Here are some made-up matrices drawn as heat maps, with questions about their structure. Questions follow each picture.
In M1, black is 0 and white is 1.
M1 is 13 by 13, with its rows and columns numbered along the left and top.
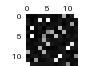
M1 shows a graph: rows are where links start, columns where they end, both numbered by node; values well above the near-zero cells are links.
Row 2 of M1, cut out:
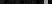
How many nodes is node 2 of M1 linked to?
1
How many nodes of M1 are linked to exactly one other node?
2
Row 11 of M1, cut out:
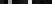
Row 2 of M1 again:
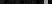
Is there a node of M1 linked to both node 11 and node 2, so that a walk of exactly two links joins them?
no
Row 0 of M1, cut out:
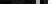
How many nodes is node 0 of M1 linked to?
2
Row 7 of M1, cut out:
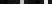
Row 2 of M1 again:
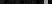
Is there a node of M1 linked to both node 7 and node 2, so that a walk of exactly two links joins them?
yes
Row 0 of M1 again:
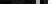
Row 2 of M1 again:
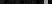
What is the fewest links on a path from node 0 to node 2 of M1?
6
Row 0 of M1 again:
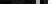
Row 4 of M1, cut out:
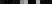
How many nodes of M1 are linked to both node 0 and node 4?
1
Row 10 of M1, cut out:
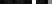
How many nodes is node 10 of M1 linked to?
2
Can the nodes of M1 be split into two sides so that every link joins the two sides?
no
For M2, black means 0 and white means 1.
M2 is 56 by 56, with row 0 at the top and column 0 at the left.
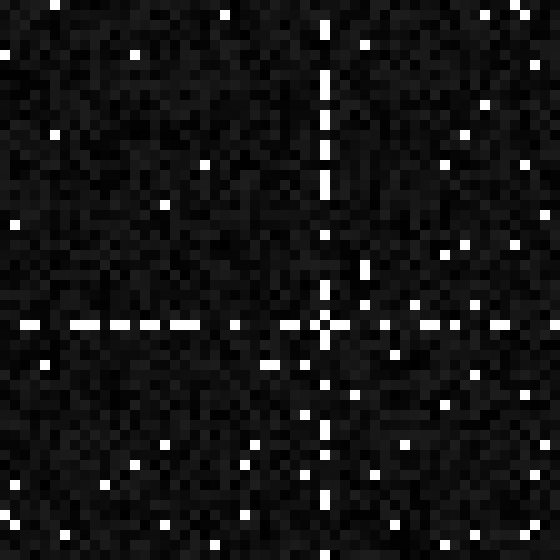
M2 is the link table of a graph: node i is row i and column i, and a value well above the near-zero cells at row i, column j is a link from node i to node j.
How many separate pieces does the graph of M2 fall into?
3
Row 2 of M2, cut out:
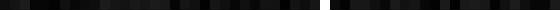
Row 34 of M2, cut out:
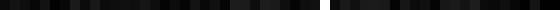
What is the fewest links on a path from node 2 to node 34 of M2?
2
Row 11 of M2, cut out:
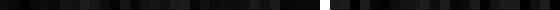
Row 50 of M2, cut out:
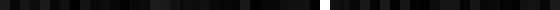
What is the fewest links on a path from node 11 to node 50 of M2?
2
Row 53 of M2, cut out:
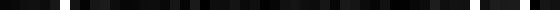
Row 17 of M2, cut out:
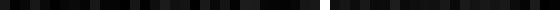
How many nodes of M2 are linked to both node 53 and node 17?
0
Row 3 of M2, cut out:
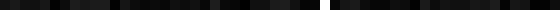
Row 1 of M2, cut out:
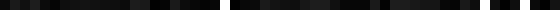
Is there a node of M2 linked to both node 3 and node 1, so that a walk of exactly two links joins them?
no
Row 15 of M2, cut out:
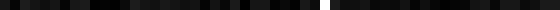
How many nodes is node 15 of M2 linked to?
1
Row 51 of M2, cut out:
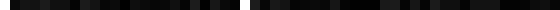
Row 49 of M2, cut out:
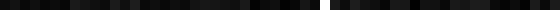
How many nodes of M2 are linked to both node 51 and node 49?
0
